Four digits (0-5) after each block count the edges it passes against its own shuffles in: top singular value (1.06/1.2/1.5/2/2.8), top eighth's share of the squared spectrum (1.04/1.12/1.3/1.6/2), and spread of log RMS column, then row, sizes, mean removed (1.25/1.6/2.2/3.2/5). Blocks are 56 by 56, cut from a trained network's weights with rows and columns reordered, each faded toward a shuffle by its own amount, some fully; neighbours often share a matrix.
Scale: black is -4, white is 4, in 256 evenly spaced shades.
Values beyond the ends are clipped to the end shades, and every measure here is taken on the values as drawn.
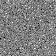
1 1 0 0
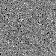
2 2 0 1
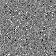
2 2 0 1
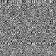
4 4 1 2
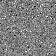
0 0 0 0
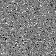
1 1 0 0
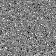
2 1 0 0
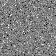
0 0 0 0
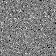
0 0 0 0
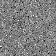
0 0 0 0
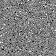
0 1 0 0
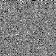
2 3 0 2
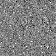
2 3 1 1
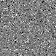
2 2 0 1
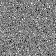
0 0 0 0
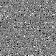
2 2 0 1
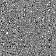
2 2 1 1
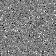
2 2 0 1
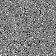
2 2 0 1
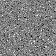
1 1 0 0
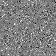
1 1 0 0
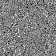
0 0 0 0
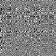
4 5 2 3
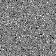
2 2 0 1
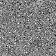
1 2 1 0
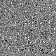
2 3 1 1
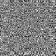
4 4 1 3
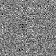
3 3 1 1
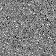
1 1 0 0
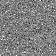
1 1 0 0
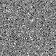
2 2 0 1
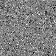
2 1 0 1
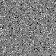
2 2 0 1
